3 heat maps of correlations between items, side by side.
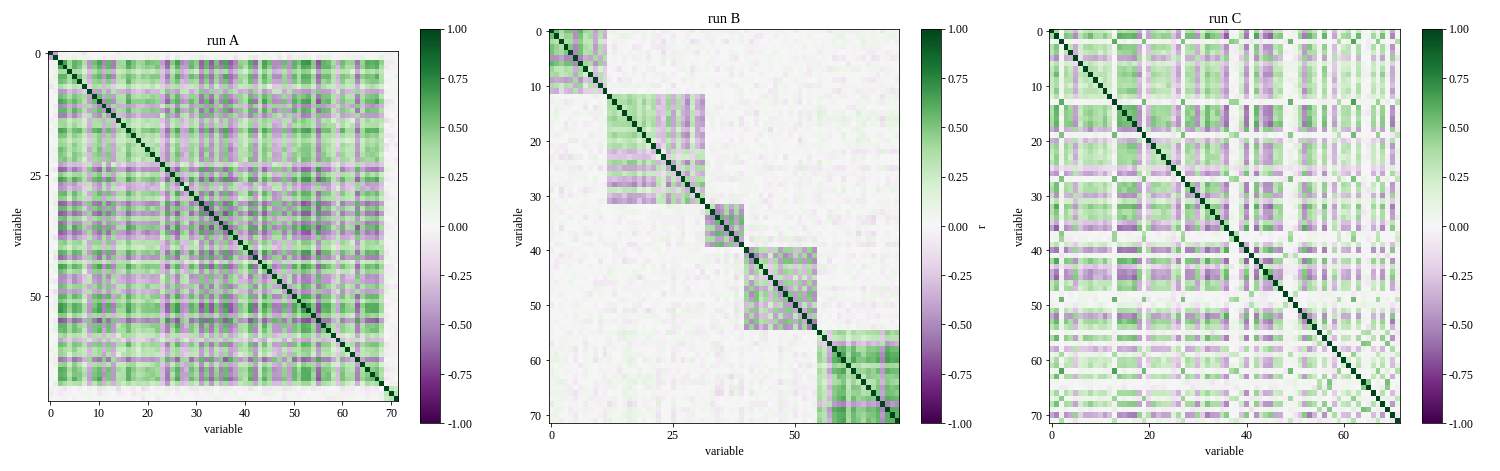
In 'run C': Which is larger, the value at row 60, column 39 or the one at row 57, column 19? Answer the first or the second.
the first
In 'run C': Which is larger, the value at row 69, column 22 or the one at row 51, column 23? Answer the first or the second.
the second
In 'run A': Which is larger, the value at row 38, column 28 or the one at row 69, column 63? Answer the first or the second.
the first
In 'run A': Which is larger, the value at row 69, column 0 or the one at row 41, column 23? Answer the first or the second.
the first
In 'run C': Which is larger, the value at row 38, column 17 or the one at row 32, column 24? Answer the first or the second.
the second
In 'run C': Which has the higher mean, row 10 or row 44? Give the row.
10
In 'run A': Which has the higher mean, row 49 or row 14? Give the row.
14
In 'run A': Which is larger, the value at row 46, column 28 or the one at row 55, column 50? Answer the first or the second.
the first
